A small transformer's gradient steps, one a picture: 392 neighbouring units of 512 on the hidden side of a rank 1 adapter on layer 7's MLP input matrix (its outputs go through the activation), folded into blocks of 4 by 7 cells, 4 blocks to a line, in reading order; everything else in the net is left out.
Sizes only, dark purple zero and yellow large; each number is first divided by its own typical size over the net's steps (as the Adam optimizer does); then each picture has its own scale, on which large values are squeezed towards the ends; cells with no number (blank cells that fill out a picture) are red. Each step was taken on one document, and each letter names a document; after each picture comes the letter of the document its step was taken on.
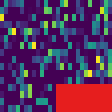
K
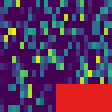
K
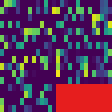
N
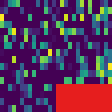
K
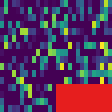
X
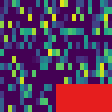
X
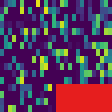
X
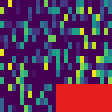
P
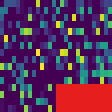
X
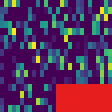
K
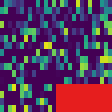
P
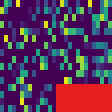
P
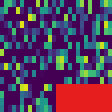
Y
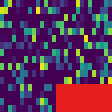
P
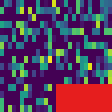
P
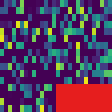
Y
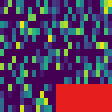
Y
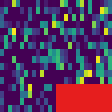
K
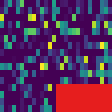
X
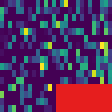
X
